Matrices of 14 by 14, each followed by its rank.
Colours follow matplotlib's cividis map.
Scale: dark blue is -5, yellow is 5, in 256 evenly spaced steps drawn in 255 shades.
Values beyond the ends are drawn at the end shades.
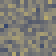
full rank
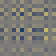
one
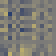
two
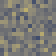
full rank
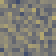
full rank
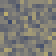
full rank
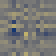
two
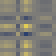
one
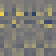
two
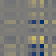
one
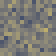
full rank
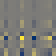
one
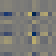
one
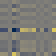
one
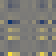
one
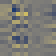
two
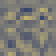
two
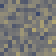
full rank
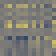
two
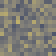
full rank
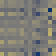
two
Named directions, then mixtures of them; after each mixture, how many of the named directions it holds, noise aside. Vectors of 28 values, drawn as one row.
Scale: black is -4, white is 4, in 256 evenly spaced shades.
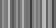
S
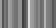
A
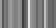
one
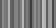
one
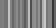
two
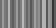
one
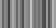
one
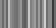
two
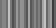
two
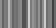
two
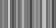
one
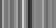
two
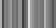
one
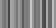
one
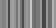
one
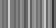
two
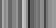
one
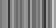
two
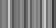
two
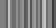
two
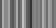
two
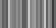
two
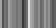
one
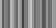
two
